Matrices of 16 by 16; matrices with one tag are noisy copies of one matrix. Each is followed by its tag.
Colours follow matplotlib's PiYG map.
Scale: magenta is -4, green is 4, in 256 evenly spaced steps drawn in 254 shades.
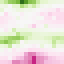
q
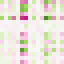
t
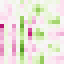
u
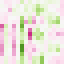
u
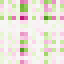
t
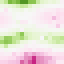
q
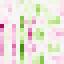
u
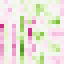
u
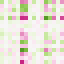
t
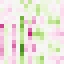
u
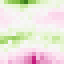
q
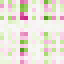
t
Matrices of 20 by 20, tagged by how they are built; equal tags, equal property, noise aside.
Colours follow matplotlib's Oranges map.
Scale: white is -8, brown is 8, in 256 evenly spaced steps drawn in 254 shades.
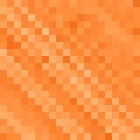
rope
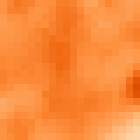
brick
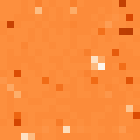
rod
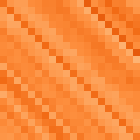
rope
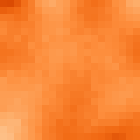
brick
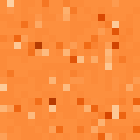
rod
